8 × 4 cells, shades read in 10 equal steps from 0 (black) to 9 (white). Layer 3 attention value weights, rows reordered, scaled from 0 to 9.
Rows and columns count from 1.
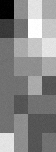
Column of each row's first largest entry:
3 3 4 4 3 1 2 1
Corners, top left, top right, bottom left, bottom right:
0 6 8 4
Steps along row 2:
up up down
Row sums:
19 22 25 20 17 15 15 20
